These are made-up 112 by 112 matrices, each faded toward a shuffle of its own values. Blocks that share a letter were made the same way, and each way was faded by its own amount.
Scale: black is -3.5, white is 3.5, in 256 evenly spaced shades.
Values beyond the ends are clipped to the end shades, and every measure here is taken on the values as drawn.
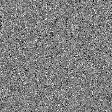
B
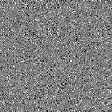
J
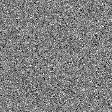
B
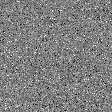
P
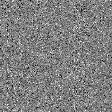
B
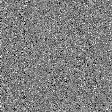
B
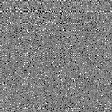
J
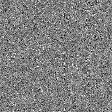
B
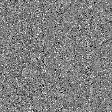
B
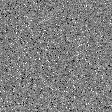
P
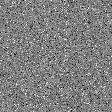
P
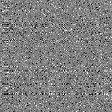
J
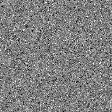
B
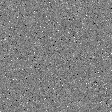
P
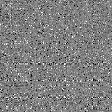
J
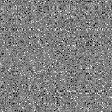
J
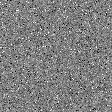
P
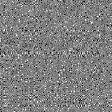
J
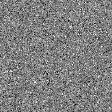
B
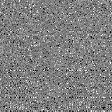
J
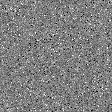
P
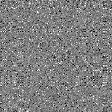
J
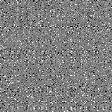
J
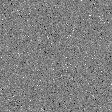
P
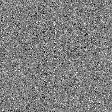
B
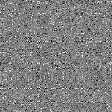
J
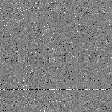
J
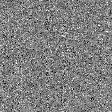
B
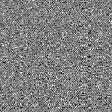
J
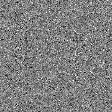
B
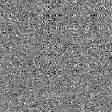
J
